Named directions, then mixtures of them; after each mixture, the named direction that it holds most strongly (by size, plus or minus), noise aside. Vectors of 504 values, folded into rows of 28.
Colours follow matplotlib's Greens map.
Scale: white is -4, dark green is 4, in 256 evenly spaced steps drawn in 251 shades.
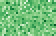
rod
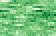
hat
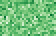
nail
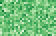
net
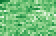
hat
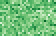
rod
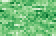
hat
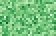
nail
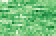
hat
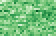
hat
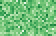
net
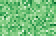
rod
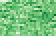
hat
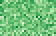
net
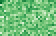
net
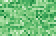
net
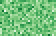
net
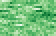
hat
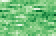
hat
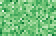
net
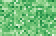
net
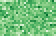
rod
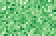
rod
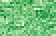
hat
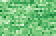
hat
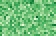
nail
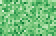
net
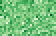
nail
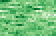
hat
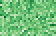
net
